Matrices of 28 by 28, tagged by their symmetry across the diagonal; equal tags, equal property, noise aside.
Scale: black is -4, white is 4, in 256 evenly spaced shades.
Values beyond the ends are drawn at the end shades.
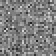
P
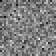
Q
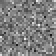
Q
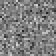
P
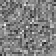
Q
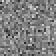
P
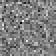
P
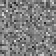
P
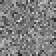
Q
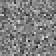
P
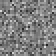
P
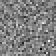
P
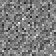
Q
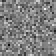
P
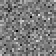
Q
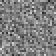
P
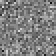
Q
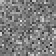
Q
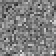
Q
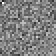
Q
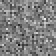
P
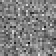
P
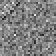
Q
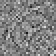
Q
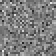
Q
